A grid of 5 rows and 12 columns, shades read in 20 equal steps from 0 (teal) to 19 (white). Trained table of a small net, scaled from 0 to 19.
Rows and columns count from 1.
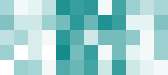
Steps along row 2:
up same down down down up down up up same down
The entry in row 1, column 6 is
3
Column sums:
65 75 76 80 16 26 31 60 26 70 84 61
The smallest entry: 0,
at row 4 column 5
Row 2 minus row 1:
-3 -3 -2 -3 7 -1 5 -17 -1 6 3 -3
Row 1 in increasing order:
1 2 3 4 11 12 12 14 14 17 18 18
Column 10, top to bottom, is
11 17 10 17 15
